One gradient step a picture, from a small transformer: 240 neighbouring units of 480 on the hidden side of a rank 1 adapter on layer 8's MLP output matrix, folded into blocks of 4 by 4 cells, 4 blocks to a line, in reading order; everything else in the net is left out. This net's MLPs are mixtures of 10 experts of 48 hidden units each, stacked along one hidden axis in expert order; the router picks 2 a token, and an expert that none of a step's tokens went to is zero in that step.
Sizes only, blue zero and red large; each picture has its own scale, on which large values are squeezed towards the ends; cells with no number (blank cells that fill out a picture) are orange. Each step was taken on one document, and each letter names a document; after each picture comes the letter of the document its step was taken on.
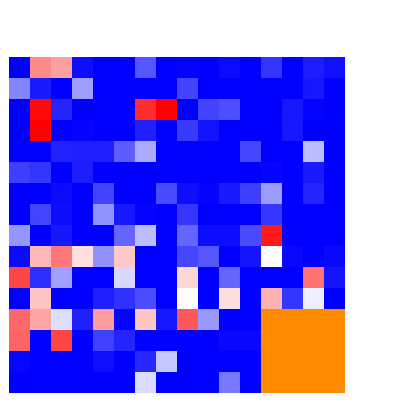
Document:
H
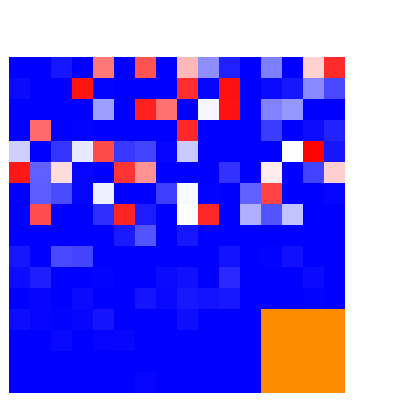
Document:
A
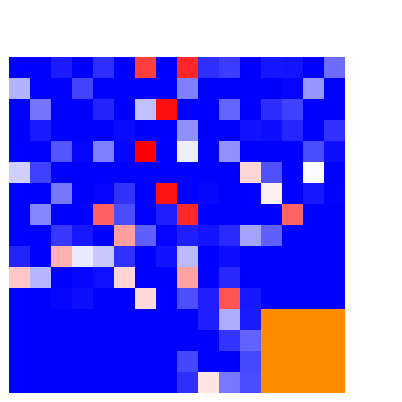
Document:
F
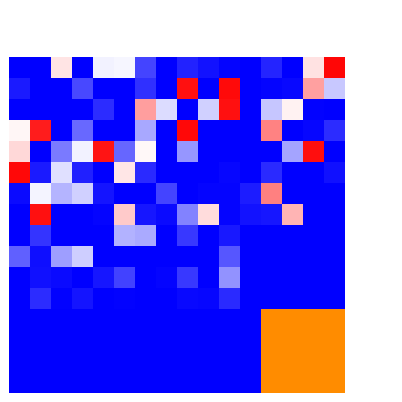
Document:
A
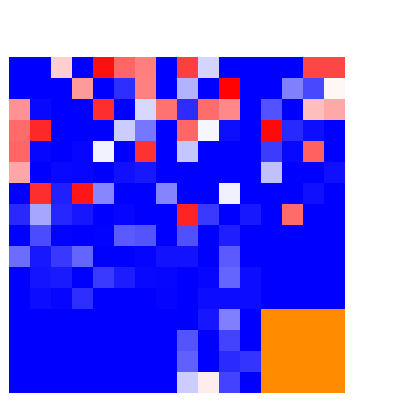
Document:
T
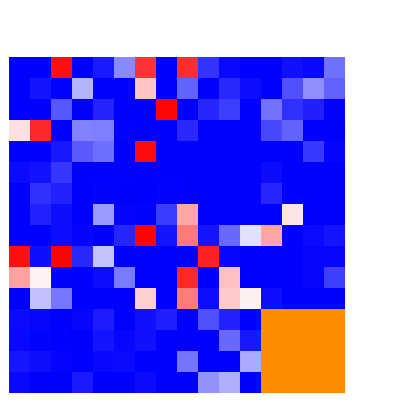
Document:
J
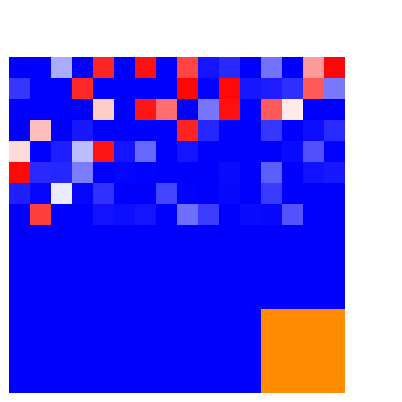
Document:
A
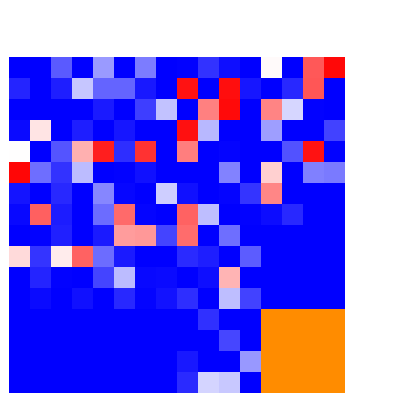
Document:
A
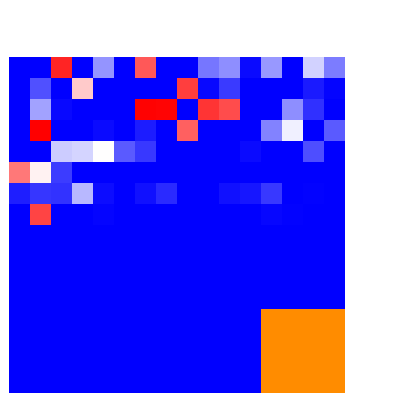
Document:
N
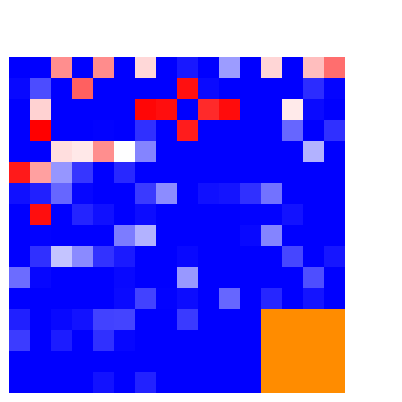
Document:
N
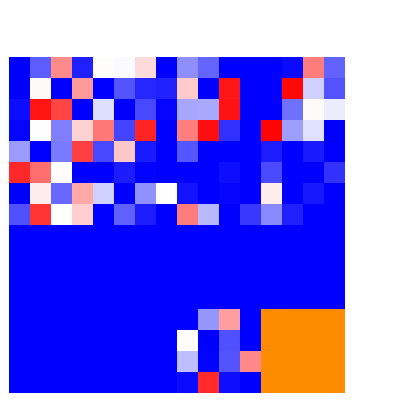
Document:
T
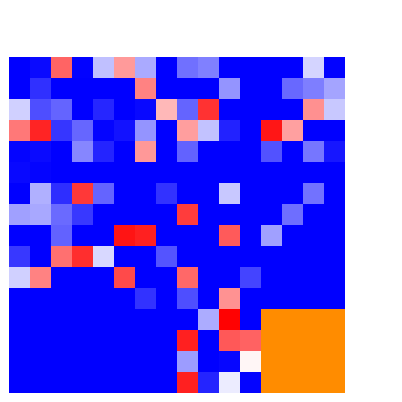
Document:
T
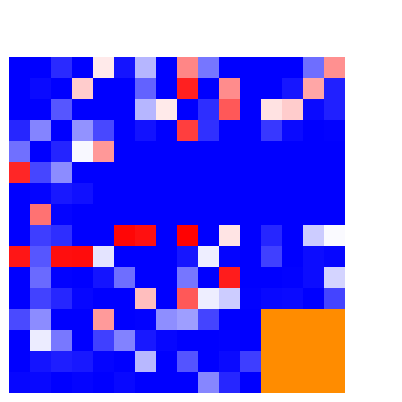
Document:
J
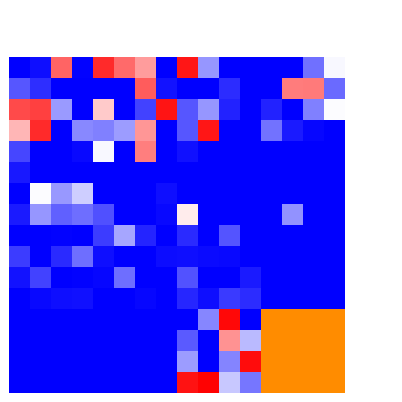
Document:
T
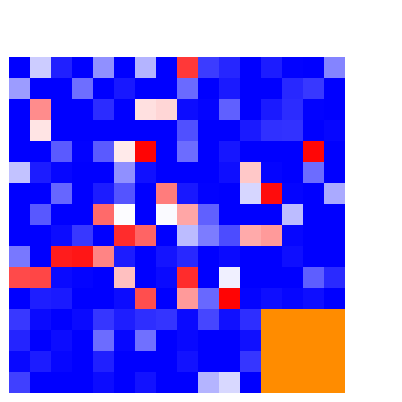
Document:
F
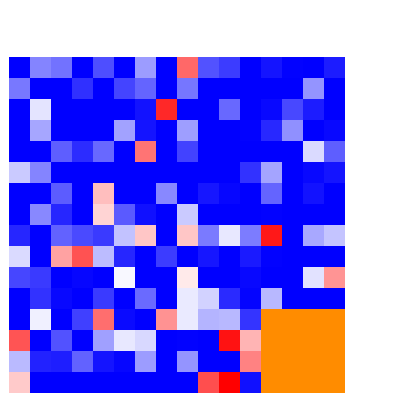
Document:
F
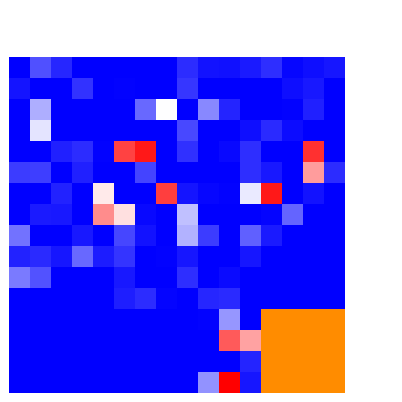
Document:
H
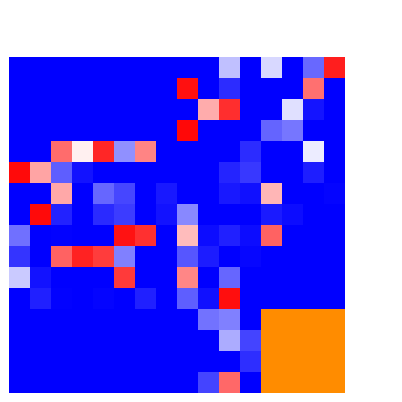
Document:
H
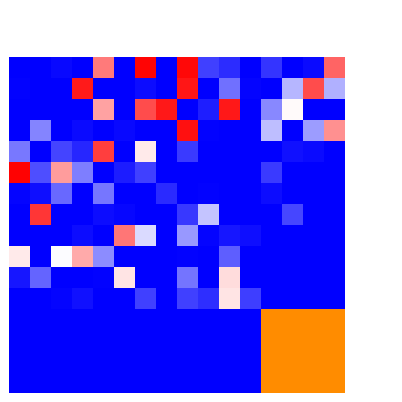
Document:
A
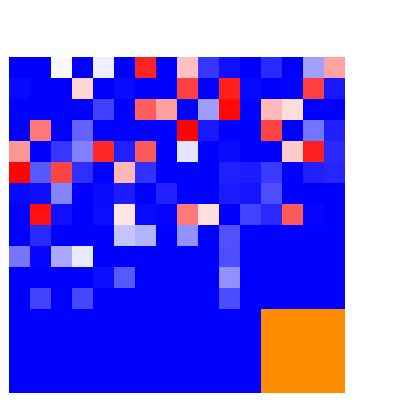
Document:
A
